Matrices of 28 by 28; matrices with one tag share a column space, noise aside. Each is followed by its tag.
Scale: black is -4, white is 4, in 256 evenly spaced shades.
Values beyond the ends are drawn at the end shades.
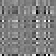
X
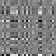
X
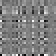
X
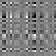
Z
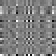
X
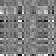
X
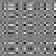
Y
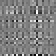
X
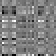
X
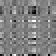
X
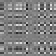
Y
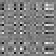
Y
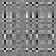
Z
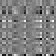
X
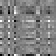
X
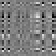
Z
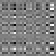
Y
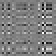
Y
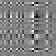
Z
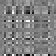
X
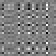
Y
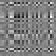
Z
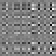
Y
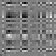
Z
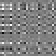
Y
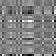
X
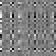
Z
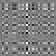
Y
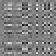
Y
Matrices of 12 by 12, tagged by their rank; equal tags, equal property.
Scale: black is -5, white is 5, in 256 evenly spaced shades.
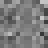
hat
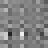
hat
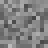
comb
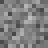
comb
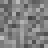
comb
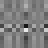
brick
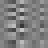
brick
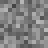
comb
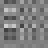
brick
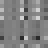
brick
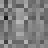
hat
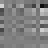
brick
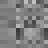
hat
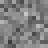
comb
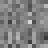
hat
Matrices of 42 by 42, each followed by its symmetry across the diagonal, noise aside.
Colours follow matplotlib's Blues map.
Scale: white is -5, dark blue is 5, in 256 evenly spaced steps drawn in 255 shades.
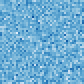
antisymmetric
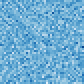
antisymmetric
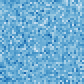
antisymmetric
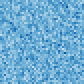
neither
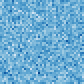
neither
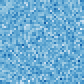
symmetric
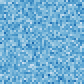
neither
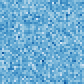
antisymmetric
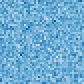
symmetric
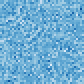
symmetric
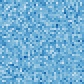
symmetric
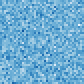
neither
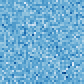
antisymmetric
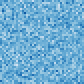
neither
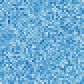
symmetric
